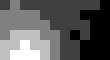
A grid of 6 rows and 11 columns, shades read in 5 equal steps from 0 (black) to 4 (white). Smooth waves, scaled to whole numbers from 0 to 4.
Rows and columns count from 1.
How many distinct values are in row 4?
4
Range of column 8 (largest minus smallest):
1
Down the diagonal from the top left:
1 2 2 3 3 2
